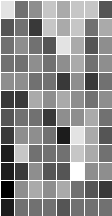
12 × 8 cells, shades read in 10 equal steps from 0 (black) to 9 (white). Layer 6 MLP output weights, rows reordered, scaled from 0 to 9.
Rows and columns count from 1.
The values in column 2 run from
2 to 7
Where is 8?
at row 1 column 1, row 3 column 5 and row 8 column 6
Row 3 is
4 5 4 3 8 6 3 5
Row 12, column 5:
3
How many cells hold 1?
4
